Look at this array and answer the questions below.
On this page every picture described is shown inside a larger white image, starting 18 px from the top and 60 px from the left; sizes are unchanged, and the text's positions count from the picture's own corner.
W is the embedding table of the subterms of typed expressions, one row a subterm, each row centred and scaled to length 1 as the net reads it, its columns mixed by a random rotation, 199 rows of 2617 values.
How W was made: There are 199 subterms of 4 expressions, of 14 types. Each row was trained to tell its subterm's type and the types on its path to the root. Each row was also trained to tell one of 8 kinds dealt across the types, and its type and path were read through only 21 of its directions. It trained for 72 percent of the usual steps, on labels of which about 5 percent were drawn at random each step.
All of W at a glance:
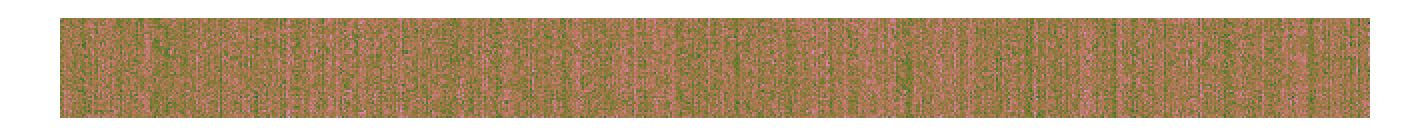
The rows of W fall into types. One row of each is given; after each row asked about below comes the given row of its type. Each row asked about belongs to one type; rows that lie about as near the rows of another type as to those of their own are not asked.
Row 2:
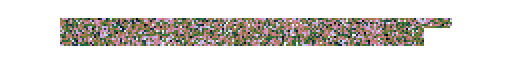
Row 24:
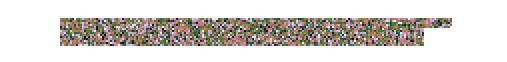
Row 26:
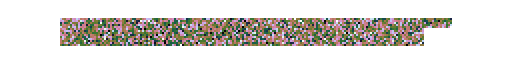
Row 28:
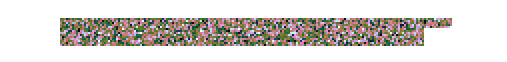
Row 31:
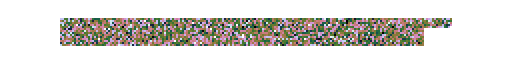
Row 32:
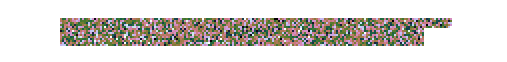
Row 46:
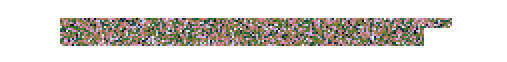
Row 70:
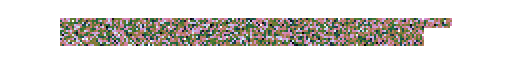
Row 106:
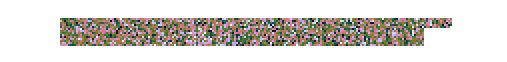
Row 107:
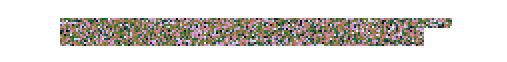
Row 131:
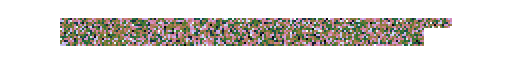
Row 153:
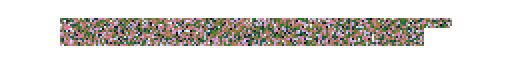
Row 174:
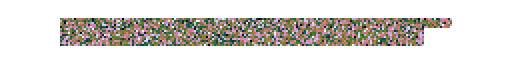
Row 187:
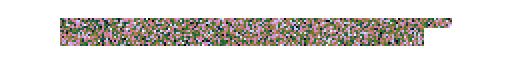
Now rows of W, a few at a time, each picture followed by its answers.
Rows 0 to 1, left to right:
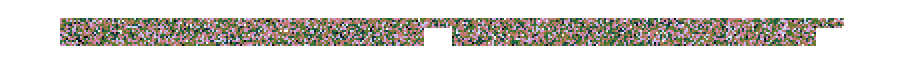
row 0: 32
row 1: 2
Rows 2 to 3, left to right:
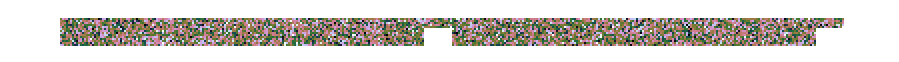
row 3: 187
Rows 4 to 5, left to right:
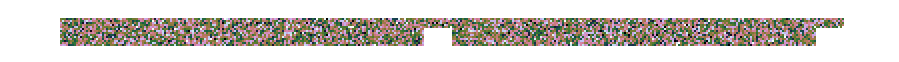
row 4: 131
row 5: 106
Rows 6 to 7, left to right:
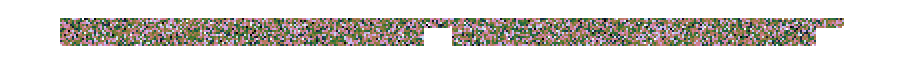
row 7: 46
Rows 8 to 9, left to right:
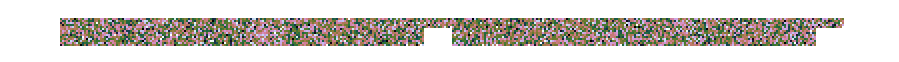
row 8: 46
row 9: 32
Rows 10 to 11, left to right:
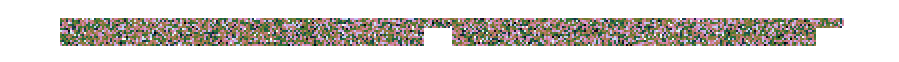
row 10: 2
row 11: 46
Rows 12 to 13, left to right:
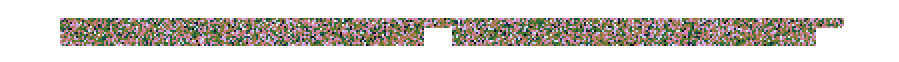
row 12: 187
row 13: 70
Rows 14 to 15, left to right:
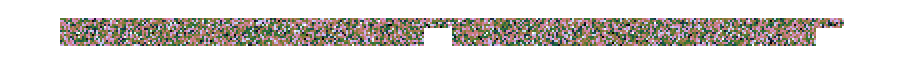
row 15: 131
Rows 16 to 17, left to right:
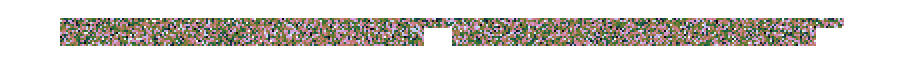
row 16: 2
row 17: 26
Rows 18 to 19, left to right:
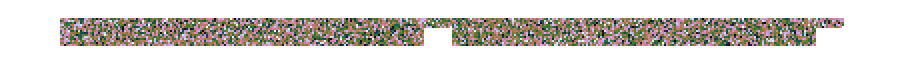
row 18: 31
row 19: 106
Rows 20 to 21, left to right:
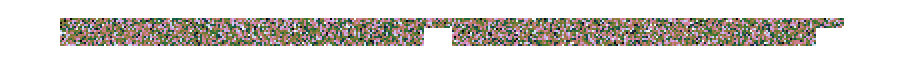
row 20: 174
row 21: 46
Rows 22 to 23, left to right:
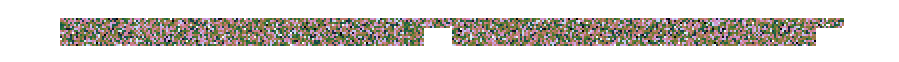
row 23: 107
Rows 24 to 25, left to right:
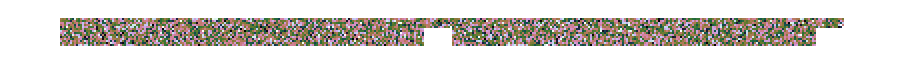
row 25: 31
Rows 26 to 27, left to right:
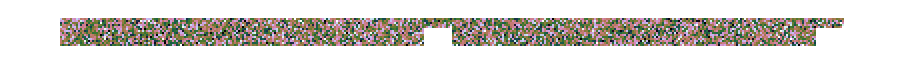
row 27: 28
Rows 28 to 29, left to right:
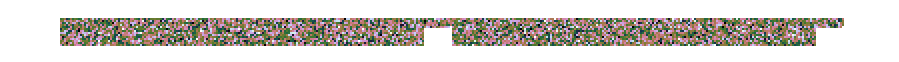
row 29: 107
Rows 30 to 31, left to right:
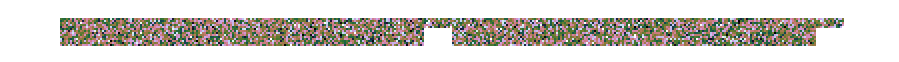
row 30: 28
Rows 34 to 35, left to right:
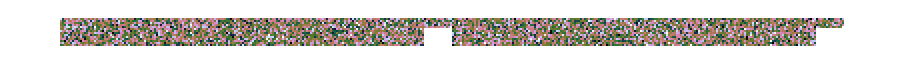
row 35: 174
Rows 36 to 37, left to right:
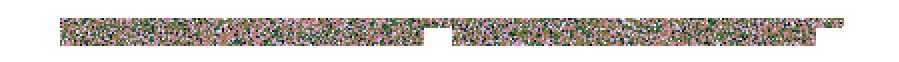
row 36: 174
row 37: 31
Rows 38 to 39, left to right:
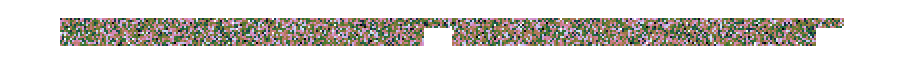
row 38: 174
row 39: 153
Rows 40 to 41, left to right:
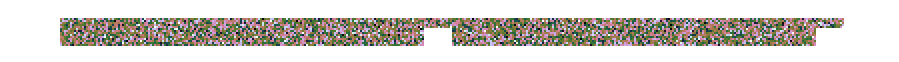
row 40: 131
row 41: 28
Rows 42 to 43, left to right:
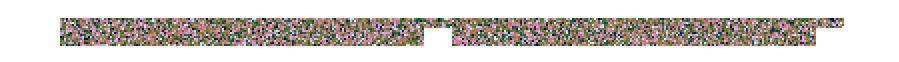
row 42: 24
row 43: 107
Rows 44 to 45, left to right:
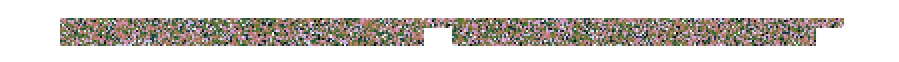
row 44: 106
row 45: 187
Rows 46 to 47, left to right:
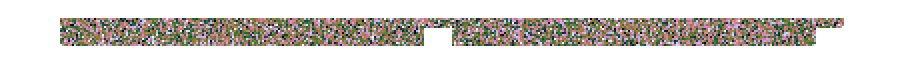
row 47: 174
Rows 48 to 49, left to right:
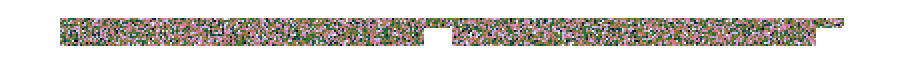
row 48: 46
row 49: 46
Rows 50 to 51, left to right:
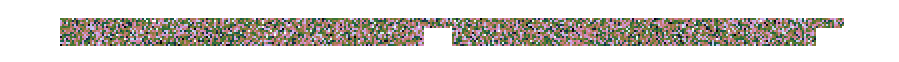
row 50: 131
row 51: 106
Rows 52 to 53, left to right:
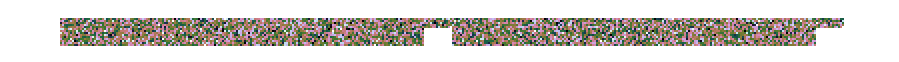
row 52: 174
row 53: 46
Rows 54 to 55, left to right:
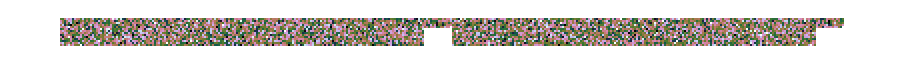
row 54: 2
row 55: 131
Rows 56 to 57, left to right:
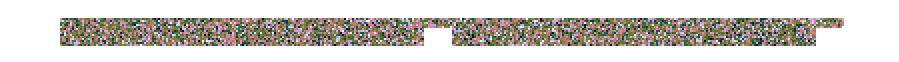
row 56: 106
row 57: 31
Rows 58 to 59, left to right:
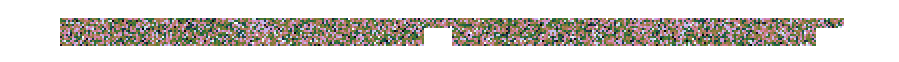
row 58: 46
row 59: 28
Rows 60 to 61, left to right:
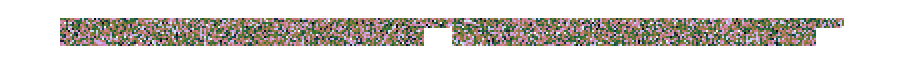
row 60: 2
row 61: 153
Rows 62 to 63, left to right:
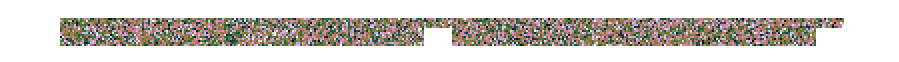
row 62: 32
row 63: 187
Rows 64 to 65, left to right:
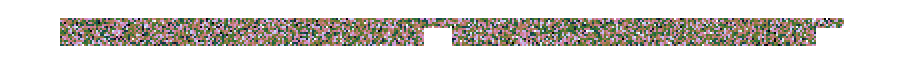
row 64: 70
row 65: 174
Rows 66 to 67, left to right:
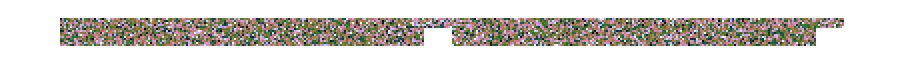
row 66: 106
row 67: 187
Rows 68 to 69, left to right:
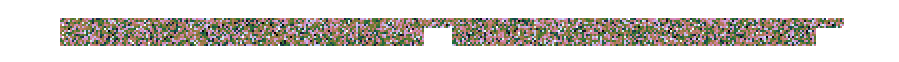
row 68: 26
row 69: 46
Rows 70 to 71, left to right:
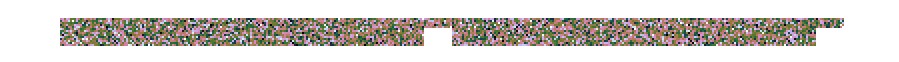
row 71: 174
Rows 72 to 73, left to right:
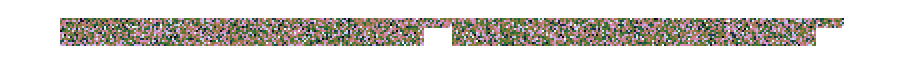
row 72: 32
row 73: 32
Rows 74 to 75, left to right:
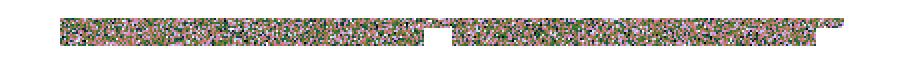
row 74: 106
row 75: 28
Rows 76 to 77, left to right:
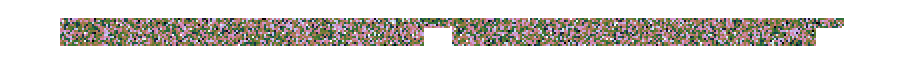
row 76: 2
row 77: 107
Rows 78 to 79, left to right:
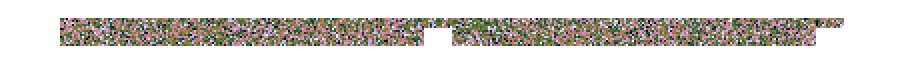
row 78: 24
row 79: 70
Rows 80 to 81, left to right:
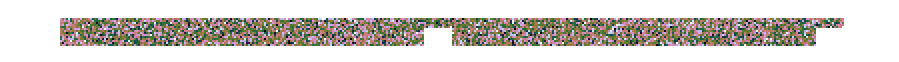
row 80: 24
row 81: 174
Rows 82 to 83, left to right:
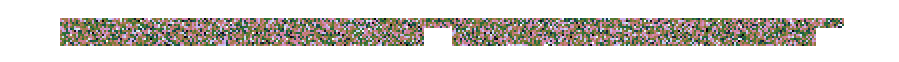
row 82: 107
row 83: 31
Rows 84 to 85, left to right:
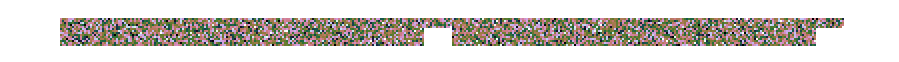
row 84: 32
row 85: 26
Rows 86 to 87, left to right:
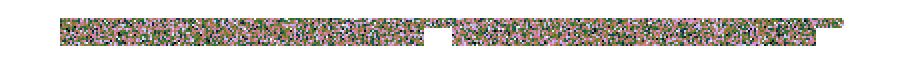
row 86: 2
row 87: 153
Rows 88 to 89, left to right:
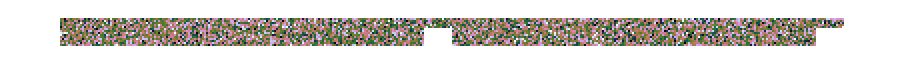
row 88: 174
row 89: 131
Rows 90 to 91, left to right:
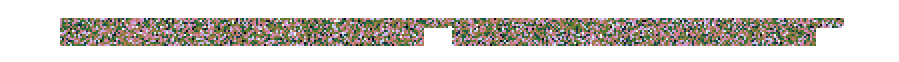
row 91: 187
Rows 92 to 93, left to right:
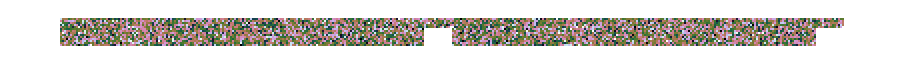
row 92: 32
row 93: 26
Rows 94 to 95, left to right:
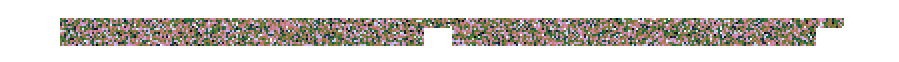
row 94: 2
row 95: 153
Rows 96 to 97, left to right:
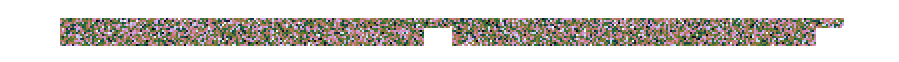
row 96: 107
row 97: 70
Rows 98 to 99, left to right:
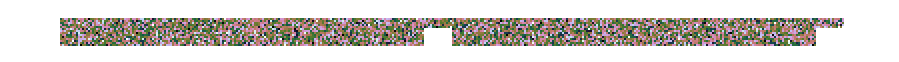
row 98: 46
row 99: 28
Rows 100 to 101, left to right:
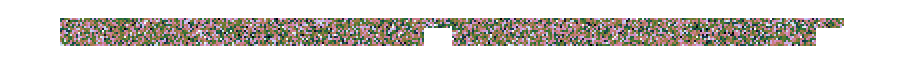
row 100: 107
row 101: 32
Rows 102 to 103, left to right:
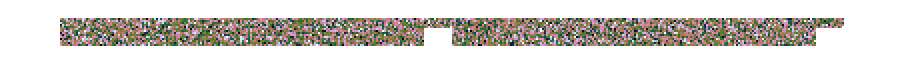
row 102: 70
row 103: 2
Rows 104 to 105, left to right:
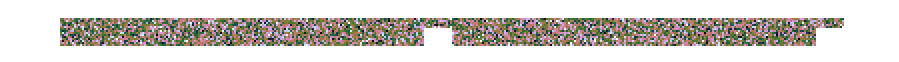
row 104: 131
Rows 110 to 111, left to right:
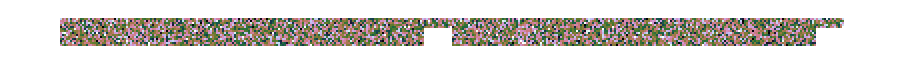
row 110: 174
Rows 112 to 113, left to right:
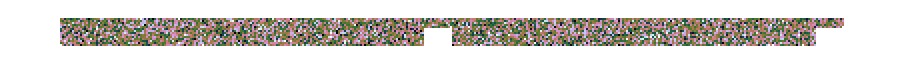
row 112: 46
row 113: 70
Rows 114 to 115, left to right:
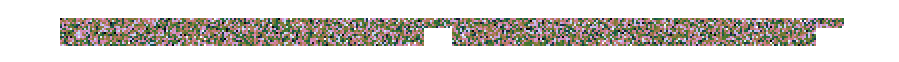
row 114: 24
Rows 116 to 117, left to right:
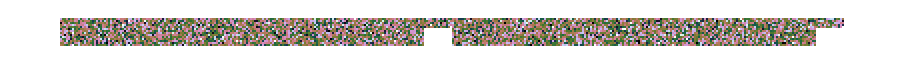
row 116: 26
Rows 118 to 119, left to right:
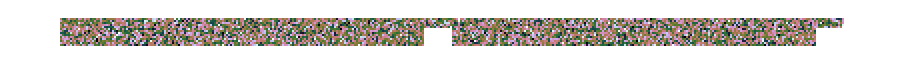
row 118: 107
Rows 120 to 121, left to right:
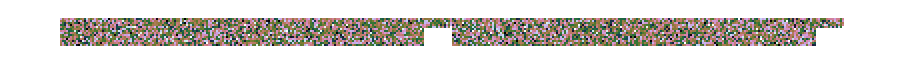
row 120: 32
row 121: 2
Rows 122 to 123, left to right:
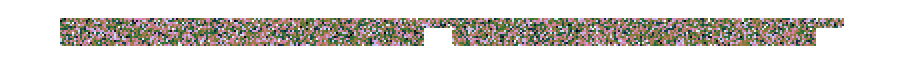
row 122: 46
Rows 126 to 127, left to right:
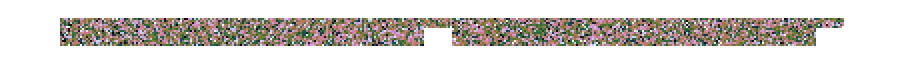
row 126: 2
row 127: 187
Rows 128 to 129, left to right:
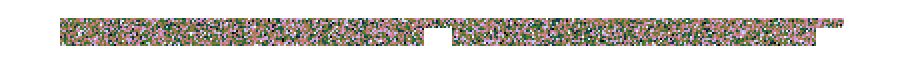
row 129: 28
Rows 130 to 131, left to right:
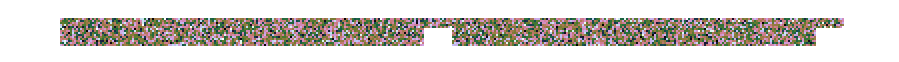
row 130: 26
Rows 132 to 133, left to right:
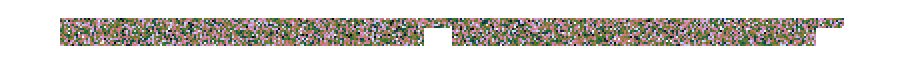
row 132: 46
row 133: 26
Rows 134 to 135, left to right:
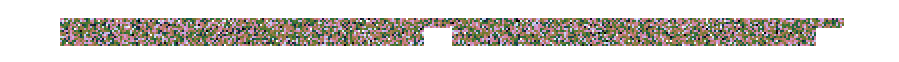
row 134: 70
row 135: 26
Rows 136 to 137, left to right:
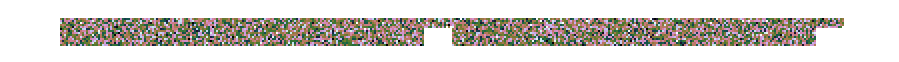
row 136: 28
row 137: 131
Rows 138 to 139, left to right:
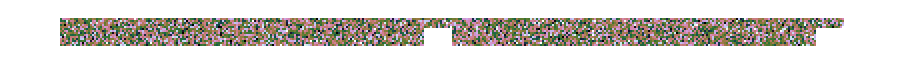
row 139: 28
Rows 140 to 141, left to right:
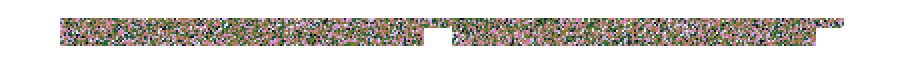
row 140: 26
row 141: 174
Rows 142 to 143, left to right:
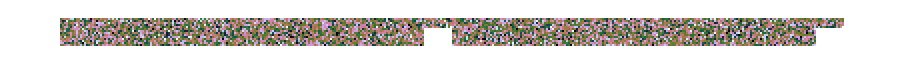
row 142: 107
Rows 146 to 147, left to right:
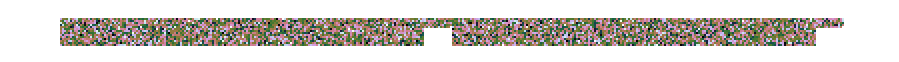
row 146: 107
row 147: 106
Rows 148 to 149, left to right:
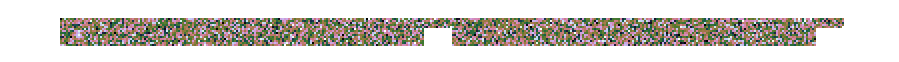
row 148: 24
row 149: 106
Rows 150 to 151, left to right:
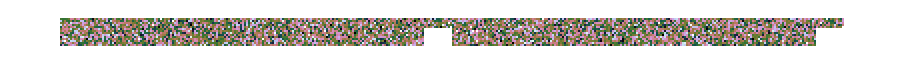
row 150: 153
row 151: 32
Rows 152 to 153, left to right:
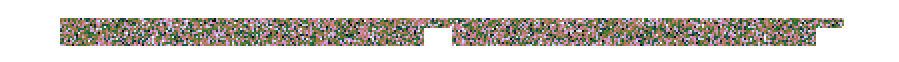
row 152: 46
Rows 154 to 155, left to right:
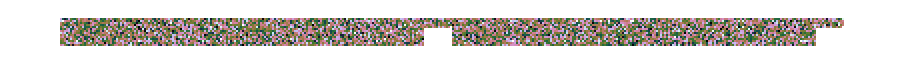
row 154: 106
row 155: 106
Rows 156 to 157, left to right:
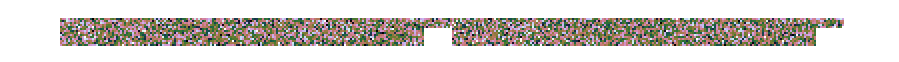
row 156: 187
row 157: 24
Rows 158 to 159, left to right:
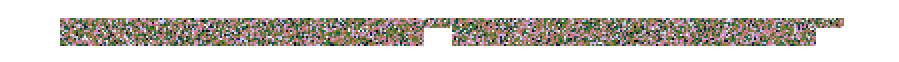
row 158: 70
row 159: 32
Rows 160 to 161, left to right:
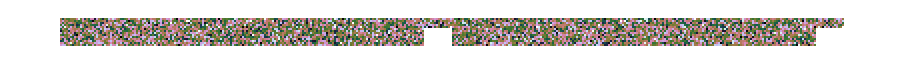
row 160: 106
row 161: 106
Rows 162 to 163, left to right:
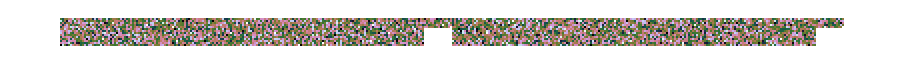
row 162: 153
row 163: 70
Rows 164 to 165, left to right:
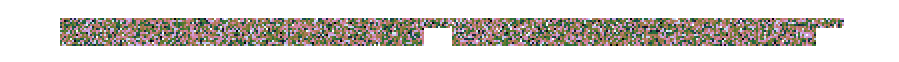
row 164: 174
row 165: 24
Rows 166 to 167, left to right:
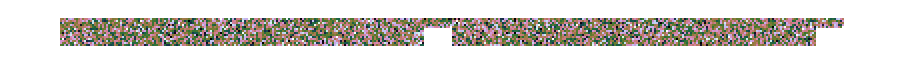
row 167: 24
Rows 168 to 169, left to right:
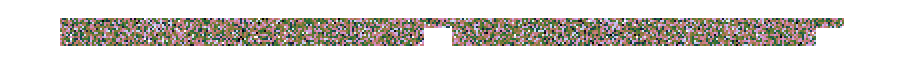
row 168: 131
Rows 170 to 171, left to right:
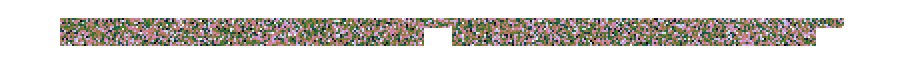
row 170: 32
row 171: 2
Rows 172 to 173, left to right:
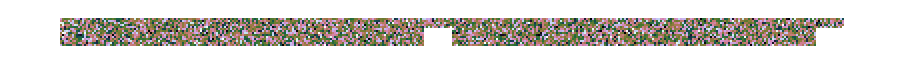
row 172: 26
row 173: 70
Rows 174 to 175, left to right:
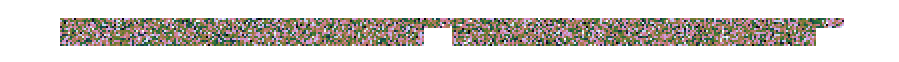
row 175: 187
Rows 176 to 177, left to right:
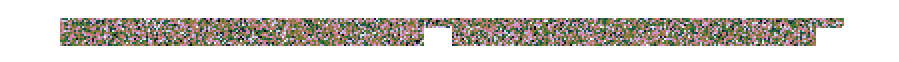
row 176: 131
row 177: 107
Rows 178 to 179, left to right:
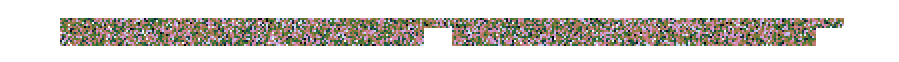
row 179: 174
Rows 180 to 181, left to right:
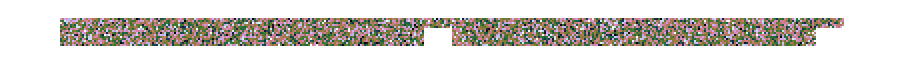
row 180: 28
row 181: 174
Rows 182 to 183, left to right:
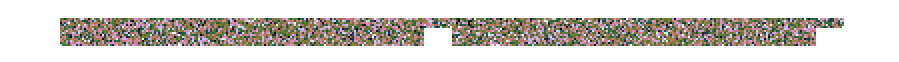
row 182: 46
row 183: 2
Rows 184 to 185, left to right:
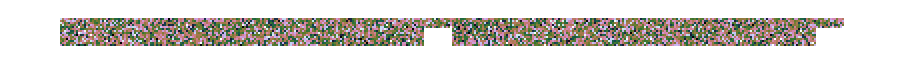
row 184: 32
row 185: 70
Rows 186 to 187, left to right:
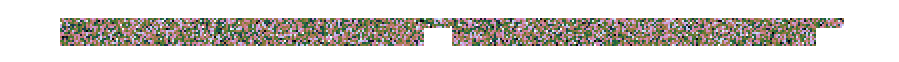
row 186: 131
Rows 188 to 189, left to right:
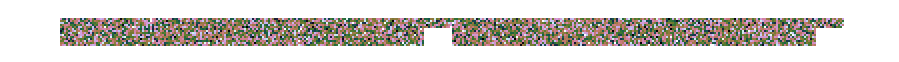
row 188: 32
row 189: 131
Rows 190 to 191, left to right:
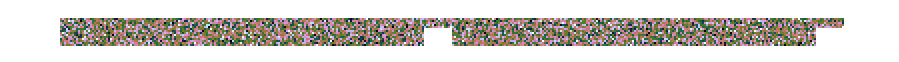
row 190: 187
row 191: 107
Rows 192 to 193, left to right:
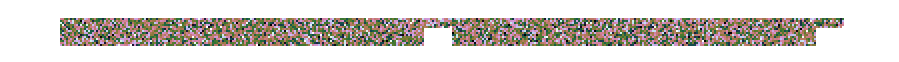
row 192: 106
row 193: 70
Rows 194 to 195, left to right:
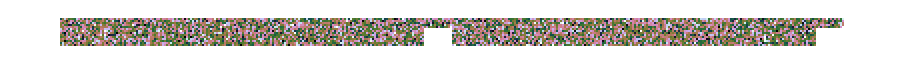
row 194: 2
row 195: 153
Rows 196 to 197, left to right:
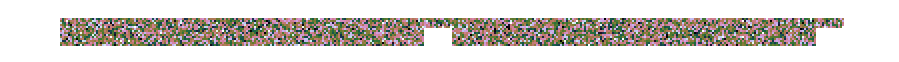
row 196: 32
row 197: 26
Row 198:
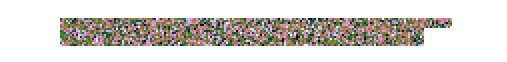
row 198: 131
